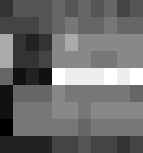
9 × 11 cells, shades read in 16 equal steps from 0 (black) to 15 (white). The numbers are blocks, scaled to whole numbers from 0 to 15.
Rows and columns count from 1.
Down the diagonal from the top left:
3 4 2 4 15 7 7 7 4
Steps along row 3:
down down up up up down same same same same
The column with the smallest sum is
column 1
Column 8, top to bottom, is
5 6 8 7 14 7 8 7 4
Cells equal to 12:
0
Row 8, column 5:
7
